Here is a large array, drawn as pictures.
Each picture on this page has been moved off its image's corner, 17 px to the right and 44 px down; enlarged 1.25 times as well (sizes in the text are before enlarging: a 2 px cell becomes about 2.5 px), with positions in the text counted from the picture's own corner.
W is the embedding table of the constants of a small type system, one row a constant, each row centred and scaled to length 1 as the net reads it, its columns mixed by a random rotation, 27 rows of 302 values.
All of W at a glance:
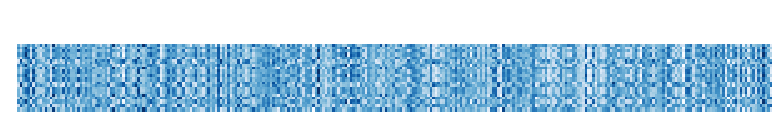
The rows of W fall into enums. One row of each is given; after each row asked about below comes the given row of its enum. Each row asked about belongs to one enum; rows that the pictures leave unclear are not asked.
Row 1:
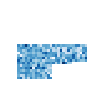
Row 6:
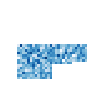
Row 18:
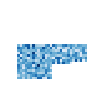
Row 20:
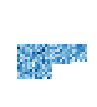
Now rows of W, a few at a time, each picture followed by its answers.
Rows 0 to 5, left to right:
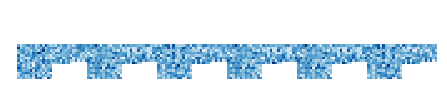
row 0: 20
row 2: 18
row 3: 1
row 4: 1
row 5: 18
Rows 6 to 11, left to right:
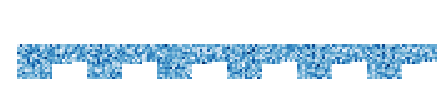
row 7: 6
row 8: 1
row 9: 20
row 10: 18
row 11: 18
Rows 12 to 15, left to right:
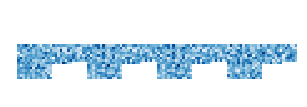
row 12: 1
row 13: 18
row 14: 18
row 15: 6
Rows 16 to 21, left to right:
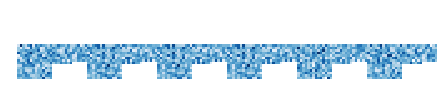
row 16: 6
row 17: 18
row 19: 18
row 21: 6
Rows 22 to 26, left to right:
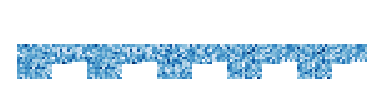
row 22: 1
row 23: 1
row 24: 6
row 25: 20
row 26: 20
